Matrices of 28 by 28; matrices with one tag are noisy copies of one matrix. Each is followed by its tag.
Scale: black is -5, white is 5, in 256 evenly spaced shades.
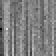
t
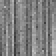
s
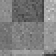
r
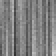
s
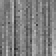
s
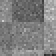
r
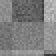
r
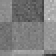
r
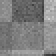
r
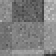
r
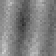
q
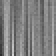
t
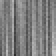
s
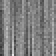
t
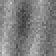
q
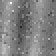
q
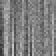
t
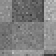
r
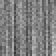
s
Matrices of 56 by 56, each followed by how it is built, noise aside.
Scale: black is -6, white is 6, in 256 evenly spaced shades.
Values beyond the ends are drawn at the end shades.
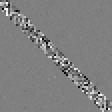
banded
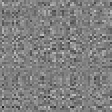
low rank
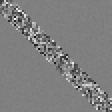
banded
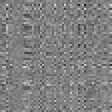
low rank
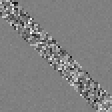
banded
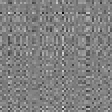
low rank
